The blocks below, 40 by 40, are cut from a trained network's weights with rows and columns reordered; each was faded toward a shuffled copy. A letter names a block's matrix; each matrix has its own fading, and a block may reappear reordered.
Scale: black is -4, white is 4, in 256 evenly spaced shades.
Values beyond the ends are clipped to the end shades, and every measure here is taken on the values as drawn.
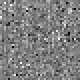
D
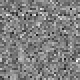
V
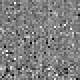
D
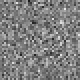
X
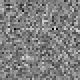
V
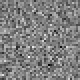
V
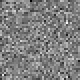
V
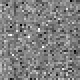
D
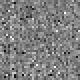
D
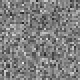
V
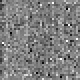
D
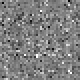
D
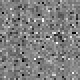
D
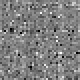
D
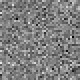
X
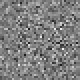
X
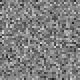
V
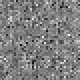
D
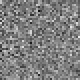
X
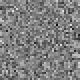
X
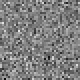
V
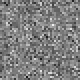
X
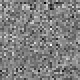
V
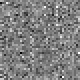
X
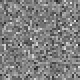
V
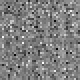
D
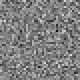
V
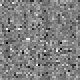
D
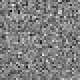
X
